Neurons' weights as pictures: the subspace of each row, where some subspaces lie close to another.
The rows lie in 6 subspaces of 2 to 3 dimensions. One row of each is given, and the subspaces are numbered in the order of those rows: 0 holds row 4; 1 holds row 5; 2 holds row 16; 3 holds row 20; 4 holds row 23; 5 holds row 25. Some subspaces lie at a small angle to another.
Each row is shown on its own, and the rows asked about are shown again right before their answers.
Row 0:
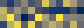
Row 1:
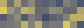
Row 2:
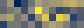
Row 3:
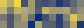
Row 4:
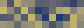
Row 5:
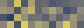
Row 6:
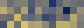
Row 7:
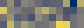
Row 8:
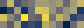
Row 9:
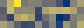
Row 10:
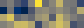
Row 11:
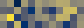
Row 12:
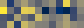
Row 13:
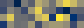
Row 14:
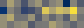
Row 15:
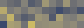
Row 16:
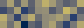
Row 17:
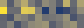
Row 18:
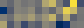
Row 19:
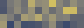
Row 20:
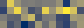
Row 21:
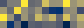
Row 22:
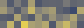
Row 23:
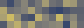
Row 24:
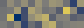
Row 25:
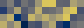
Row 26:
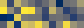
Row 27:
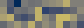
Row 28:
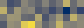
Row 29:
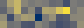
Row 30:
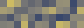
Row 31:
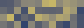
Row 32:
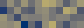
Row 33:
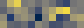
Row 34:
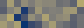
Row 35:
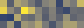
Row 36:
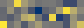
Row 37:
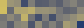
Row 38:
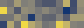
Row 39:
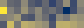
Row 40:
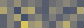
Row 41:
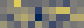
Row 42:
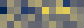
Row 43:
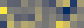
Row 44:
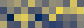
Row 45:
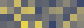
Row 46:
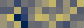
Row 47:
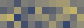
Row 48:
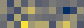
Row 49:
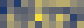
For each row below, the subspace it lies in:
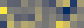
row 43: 5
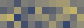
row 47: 1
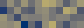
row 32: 2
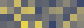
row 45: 2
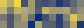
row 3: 0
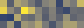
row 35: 3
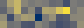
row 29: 2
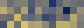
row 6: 4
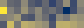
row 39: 4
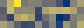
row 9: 1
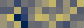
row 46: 5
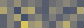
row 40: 2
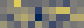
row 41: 2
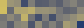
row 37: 0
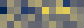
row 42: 3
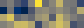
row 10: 3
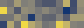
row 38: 5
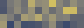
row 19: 4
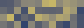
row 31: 4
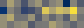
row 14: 3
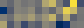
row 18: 5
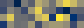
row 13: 0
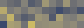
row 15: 4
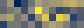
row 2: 0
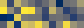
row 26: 3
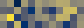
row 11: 1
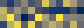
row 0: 4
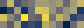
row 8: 0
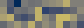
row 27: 1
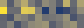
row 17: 3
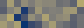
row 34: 5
